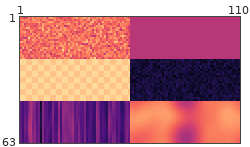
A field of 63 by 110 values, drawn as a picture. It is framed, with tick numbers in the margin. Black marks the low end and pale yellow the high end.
The table splits into 3 rows of 2 panels. Panel 1,1: high, fine-grained. Panel 1,2: middling, flat. Panel 2,1: very high, checkered, faint in contrast. Panel 2,2: very low, fine-grained, faint in contrast. Panel 3,1: low, streaked downward. Panel 3,2: high, smooth.
